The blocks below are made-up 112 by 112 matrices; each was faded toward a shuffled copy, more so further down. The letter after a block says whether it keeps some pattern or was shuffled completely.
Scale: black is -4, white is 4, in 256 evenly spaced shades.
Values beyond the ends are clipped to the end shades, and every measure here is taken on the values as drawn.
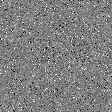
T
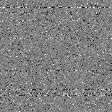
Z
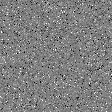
T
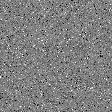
T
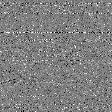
Z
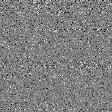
Z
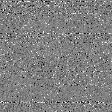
Z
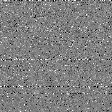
Z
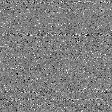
Z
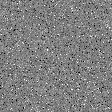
T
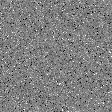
T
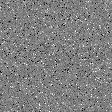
T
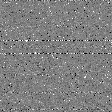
Z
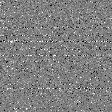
Z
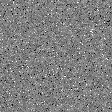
T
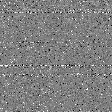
Z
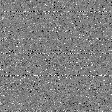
Z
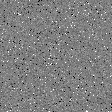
T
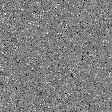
T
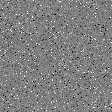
T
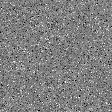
T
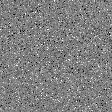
T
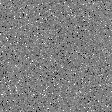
T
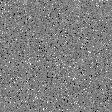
T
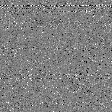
Z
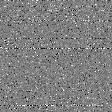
Z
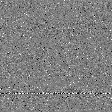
Z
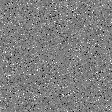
T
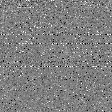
Z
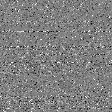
Z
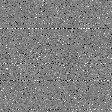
Z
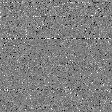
Z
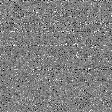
Z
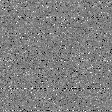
Z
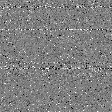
Z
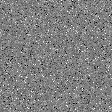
T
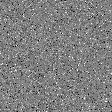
T
